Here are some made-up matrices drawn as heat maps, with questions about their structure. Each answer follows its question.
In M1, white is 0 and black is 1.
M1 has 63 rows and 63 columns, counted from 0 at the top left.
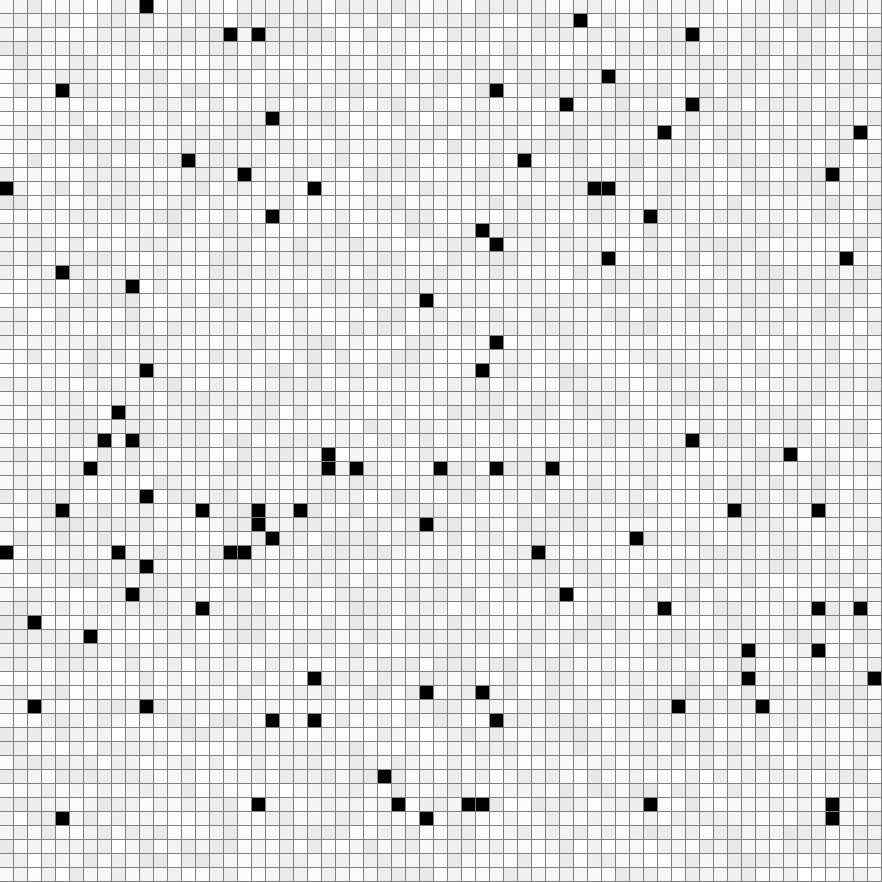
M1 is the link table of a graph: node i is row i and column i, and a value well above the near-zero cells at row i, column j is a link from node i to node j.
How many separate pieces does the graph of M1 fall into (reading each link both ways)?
4
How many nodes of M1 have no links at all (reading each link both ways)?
1
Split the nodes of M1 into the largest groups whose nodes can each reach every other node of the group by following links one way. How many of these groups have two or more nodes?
0
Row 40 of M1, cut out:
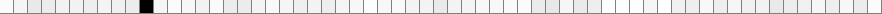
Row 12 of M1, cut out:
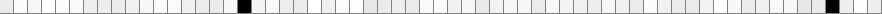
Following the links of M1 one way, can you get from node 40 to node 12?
no
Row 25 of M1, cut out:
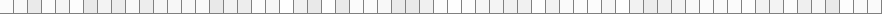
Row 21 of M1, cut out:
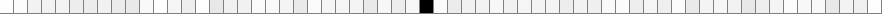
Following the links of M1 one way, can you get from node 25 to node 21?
no
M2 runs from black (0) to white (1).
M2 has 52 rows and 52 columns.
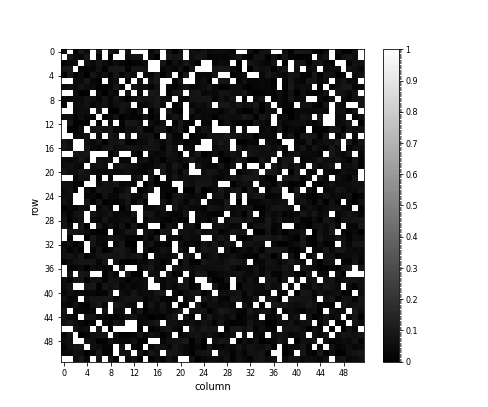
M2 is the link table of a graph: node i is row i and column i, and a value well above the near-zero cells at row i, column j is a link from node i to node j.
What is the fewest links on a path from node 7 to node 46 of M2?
1
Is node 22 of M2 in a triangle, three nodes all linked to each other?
yes
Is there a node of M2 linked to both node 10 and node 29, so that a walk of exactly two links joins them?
yes
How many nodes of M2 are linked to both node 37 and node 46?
6
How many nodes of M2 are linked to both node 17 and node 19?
0
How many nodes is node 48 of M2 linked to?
8
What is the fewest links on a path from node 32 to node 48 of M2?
3
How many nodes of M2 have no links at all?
0
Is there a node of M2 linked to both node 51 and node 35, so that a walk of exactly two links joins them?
no
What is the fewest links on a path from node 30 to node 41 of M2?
4
